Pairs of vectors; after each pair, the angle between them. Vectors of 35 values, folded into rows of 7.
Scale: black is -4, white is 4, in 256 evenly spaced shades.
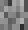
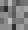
partly opposed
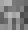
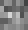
partly aligned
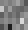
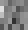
partly aligned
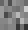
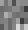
nearly opposite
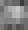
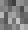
orthogonal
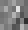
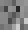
nearly opposite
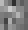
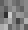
orthogonal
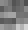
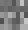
partly aligned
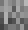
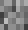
partly aligned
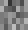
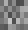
partly aligned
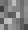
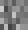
partly opposed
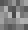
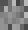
partly aligned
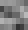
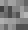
nearly parallel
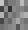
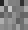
nearly opposite
